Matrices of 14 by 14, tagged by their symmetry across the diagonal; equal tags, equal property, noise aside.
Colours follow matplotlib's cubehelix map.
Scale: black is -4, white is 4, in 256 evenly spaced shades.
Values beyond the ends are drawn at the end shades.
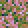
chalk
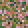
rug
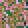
chalk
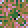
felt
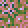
felt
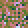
rug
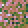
chalk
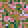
rug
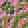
felt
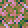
felt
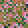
felt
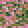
chalk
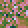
rug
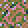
felt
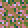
rug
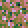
rug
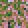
chalk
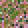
felt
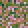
chalk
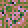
felt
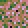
chalk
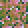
rug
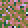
rug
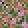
felt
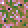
felt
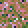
chalk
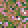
chalk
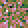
rug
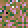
rug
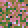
chalk
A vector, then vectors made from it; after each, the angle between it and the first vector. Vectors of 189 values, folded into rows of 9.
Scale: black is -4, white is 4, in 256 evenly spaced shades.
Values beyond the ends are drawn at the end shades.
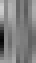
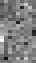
partly opposed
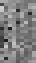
partly aligned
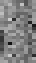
partly aligned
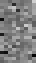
orthogonal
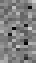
orthogonal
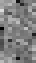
partly aligned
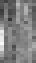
nearly opposite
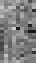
partly aligned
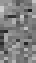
partly aligned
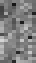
partly opposed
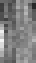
nearly opposite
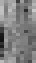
nearly parallel
